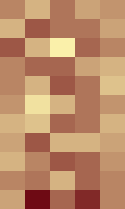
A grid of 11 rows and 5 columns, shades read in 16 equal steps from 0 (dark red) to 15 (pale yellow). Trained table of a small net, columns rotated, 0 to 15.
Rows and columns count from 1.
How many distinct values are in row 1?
5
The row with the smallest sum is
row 11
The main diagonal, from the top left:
8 5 15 10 12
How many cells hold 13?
0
